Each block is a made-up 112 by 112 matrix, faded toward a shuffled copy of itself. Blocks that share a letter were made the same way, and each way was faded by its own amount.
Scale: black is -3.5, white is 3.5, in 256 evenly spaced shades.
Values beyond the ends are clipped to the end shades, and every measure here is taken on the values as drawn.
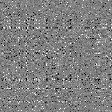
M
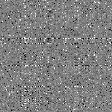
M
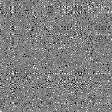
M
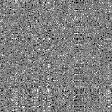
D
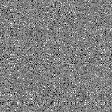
D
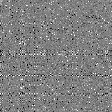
M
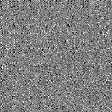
D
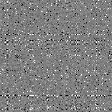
M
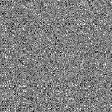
D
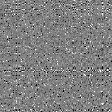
M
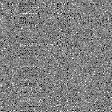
D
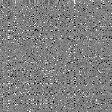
M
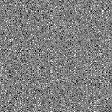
D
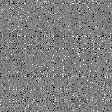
M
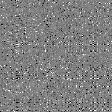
M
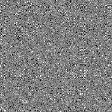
D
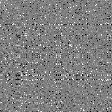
M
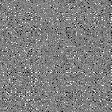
M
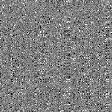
D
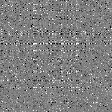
M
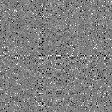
M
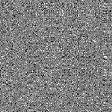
D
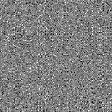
D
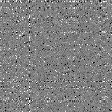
M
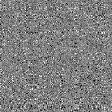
D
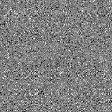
D
